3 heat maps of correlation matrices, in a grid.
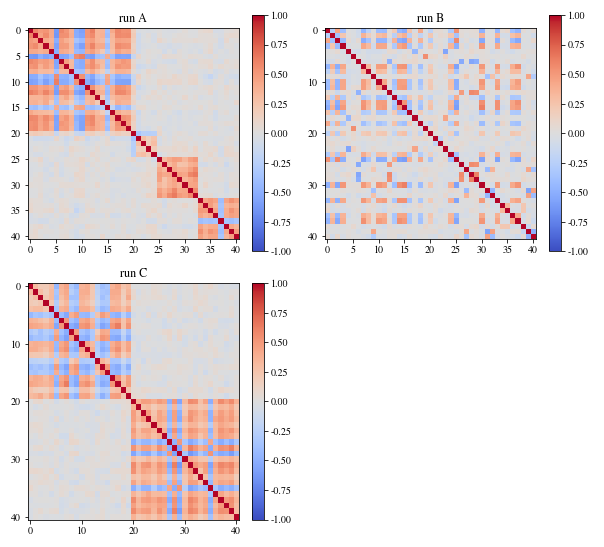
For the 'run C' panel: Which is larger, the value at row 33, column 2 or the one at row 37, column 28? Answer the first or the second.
the second
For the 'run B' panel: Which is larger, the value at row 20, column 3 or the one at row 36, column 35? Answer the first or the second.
the first
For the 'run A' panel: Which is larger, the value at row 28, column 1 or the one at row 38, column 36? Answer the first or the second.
the second
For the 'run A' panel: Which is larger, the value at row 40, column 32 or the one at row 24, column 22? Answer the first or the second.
the second
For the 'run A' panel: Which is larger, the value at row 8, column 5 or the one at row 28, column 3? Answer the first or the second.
the second
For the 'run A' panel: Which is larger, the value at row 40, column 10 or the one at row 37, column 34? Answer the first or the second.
the first
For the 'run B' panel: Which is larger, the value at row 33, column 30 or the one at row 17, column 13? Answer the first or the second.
the first
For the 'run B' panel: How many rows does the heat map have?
41
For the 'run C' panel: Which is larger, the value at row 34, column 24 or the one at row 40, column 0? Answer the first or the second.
the first
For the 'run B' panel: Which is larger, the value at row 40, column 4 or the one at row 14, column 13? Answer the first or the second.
the first
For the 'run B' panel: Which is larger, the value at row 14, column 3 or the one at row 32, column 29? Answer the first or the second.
the first
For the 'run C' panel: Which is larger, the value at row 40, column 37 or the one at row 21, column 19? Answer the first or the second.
the first
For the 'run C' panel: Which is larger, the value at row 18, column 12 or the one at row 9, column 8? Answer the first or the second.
the second
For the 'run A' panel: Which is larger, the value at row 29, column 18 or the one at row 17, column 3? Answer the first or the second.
the second
